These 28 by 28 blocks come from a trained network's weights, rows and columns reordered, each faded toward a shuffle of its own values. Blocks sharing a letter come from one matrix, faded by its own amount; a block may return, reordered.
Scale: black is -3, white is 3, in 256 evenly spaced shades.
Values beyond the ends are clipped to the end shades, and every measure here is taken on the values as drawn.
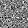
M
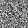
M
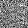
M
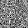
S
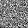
M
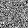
M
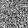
M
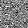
S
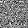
S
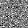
M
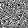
S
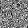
M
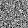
M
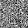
S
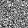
M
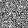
M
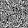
S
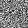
M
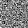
S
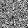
S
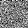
M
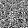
M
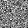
M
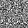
M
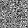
S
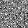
M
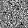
S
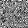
S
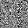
S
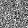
S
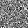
M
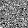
M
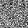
M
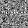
M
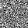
S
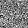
M
